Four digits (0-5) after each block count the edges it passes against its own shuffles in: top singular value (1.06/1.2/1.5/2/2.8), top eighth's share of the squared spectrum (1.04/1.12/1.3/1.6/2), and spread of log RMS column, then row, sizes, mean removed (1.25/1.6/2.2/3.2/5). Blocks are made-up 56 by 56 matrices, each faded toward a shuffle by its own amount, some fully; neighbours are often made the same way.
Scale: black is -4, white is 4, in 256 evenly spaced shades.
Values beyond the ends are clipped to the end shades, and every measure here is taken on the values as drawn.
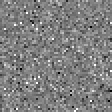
1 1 0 1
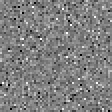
0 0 0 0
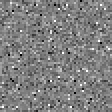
0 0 0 0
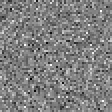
2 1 0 0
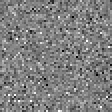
1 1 0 0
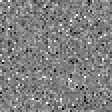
2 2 0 0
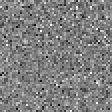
2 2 0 1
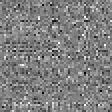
4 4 2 2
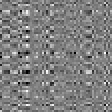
5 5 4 4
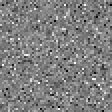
1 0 0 0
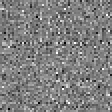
3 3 1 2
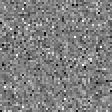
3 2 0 0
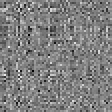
4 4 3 2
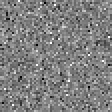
0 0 0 0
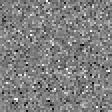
0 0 0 0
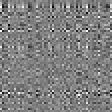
5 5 3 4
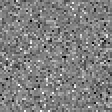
1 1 0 0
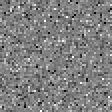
0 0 0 0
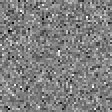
2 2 0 0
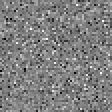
0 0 0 0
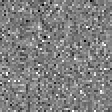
3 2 1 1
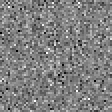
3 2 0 0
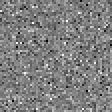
2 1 0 0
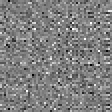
4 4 2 2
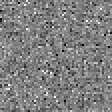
2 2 0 0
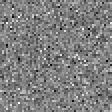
0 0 0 0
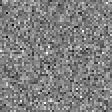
1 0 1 0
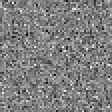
0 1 0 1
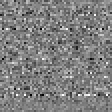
2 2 0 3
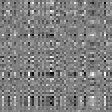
5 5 4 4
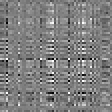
5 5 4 4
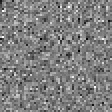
4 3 2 1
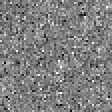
2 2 1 0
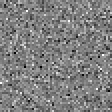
2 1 0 0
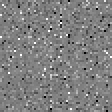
2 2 0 0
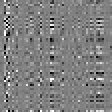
5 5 4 3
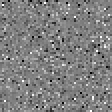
1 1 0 0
